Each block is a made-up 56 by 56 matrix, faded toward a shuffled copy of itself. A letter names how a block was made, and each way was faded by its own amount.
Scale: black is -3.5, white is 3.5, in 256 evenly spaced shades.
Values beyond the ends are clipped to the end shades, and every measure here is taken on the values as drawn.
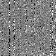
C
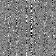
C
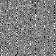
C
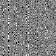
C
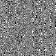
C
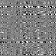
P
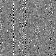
C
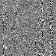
C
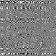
P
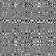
P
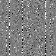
C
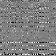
P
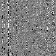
C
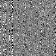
C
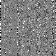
C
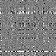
P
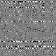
P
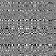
P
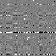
P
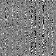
C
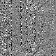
C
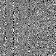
C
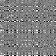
P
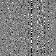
C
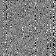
C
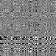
P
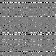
P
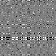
P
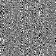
C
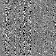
C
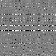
P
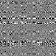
P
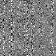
C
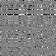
P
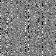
C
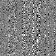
C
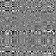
P
